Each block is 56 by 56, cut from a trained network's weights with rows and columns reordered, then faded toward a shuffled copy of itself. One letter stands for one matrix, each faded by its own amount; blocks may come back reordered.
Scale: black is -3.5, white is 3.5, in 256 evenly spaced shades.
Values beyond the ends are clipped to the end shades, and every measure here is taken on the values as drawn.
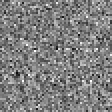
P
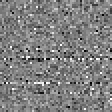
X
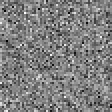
P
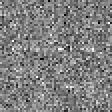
P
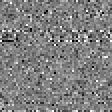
X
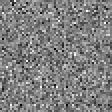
P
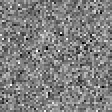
P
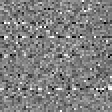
X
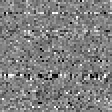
X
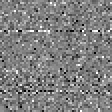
X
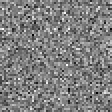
P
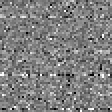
X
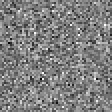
P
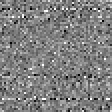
X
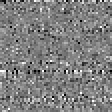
X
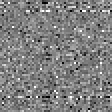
X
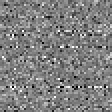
X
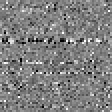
X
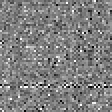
X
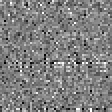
X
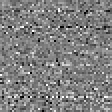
X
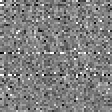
X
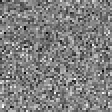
P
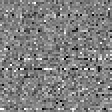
X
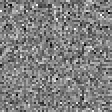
P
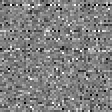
X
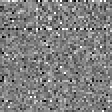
X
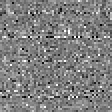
X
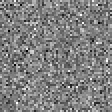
P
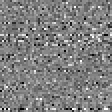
X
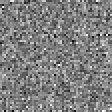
P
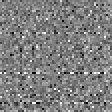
X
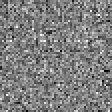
P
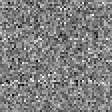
P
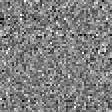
P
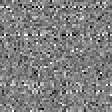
X
